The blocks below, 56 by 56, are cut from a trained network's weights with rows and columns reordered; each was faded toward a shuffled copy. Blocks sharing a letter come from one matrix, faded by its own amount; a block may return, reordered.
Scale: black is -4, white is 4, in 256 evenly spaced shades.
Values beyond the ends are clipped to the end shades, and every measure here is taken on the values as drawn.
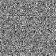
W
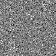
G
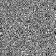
W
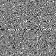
G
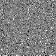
G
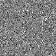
G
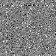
G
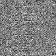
W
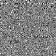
G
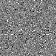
G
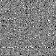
G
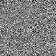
W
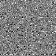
G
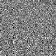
W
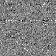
G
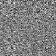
W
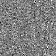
G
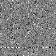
G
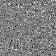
G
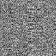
W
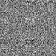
W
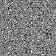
G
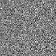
W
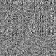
W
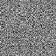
W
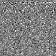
G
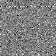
G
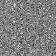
G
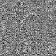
W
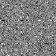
G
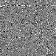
G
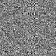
W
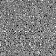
G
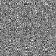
W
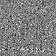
G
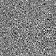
W
